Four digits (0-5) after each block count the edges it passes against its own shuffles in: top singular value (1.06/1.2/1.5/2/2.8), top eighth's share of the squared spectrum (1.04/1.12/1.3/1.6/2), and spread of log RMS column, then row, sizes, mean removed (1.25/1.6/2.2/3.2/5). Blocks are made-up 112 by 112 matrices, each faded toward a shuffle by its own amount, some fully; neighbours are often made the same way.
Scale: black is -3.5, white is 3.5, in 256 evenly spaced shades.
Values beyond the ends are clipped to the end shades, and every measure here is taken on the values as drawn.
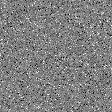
3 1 0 0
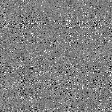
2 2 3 3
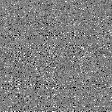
2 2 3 3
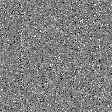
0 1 1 0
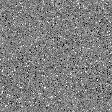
0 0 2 0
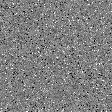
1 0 0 0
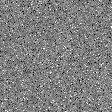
0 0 0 0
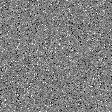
0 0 1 0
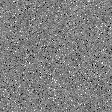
0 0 0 0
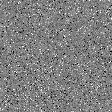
2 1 0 0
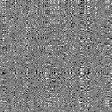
5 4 3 3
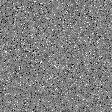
0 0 0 0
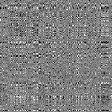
5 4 3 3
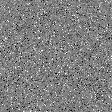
1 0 0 0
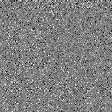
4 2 1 1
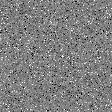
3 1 0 0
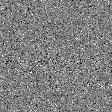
1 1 0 2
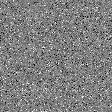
0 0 0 0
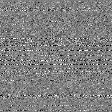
2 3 0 4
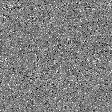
0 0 0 2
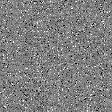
3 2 2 1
